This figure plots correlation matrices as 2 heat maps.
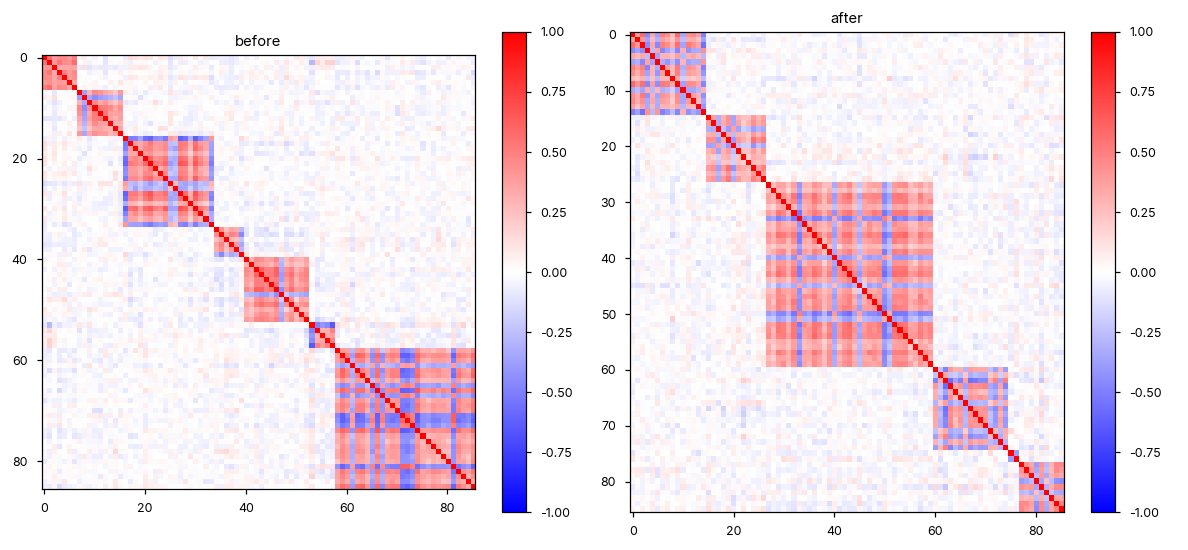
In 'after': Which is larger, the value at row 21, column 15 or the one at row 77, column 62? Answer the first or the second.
the first
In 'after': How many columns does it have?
86
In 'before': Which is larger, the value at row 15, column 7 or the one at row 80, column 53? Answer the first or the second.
the first
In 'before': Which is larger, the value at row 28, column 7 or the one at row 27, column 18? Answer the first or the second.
the second
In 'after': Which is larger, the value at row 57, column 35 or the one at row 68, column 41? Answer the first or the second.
the first
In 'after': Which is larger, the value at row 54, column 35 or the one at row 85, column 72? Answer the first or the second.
the first
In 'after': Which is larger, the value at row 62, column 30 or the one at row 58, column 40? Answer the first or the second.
the first
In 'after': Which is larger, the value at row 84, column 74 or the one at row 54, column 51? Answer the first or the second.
the first
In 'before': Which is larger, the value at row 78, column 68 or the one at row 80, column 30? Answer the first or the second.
the first
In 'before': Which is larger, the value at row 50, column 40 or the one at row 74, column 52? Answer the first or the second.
the first
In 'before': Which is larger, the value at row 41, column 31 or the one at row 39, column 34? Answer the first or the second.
the first
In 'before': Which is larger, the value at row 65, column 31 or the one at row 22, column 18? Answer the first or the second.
the second
